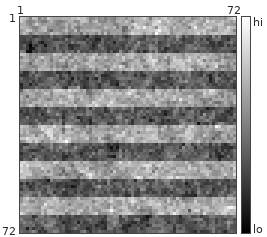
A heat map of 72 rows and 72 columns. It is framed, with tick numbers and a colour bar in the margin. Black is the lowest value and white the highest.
Grain: streaks across. Slope: none. Average level on the scale: 50%. Stripes: horizontal, repeating 6 times.
